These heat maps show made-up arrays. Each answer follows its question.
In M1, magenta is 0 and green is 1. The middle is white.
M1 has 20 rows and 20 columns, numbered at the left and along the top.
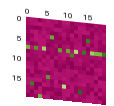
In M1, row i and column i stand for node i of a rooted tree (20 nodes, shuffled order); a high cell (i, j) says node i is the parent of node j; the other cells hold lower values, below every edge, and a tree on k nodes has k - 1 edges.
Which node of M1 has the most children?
7
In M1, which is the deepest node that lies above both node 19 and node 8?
7
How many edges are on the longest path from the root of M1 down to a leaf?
2
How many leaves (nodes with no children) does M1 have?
13
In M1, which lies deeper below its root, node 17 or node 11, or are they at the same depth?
node 11
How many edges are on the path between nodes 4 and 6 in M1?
1
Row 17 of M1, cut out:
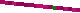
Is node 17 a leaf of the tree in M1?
no
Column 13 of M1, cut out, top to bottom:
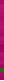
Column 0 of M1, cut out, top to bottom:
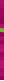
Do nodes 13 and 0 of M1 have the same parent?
no
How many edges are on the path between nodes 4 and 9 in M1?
3
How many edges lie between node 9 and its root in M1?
2
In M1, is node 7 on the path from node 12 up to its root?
yes
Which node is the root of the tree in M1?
7
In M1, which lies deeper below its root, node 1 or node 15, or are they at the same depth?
the same depth
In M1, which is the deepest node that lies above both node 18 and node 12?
7
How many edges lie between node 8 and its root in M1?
1
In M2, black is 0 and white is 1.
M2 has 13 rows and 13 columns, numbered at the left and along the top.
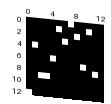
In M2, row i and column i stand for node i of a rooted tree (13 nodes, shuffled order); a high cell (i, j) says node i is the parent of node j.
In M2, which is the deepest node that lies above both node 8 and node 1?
9
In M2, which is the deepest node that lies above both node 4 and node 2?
9
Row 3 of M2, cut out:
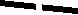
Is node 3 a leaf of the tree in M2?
no
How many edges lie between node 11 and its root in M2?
6
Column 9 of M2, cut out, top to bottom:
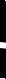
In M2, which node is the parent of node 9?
7
